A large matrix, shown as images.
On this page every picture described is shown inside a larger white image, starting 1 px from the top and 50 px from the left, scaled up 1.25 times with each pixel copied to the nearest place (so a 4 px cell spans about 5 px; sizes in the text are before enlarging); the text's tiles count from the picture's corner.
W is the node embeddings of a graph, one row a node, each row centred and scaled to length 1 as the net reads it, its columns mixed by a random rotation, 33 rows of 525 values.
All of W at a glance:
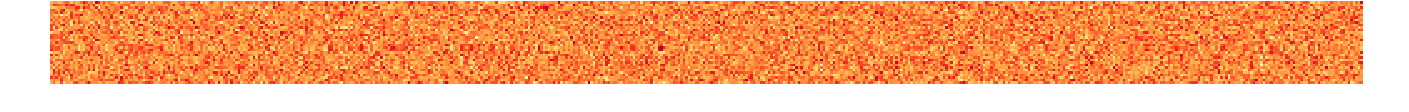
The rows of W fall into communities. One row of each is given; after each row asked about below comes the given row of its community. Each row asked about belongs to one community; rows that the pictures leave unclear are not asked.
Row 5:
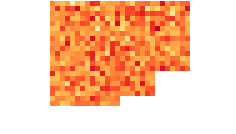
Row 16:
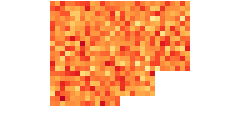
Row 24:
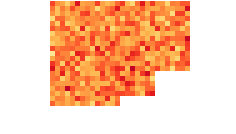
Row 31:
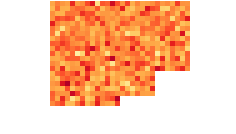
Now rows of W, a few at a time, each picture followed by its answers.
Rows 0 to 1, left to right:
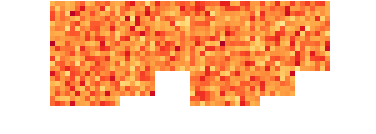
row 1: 16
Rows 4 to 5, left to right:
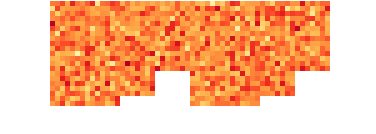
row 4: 31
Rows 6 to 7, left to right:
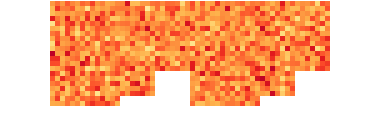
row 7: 24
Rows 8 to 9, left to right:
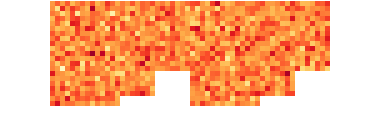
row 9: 24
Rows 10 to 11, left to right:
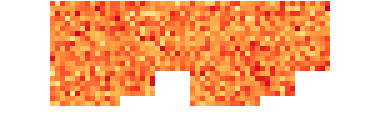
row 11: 24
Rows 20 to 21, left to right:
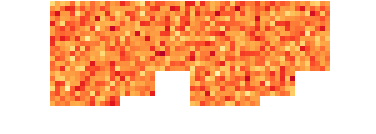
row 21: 5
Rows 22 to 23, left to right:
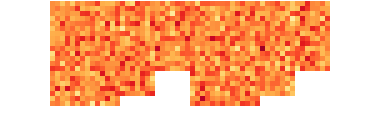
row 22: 5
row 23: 16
